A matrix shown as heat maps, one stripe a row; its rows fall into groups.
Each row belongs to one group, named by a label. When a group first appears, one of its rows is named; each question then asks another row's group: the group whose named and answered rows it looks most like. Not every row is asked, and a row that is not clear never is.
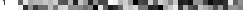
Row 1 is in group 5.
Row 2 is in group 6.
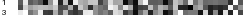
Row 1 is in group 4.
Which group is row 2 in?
5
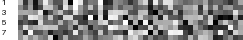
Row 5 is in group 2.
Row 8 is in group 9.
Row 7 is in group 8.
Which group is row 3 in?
4
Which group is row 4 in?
9
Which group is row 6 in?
5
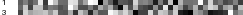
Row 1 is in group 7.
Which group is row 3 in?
5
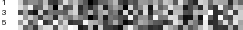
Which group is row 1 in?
8
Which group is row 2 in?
8
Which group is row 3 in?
2
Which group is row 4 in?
8
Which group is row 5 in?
4
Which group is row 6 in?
6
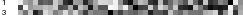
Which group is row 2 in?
5
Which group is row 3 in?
6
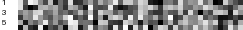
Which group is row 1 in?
9
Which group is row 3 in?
4
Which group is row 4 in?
9
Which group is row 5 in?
6
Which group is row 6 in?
2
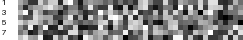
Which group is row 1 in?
7
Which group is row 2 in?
7
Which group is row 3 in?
2
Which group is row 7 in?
2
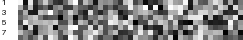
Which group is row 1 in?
6
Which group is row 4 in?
9
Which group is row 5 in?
5
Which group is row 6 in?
6
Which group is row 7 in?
7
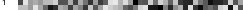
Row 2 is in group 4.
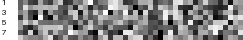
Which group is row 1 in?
4
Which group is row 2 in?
5
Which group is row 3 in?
2
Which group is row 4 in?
2
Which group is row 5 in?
4
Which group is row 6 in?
7
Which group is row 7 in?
6
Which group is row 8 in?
9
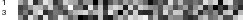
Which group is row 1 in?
6
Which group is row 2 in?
9
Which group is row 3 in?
2
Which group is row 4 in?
8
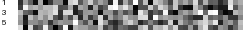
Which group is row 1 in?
2
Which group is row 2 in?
5
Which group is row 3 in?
7
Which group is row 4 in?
8
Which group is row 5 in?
6
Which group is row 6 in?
8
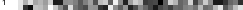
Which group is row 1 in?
9
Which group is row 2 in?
7
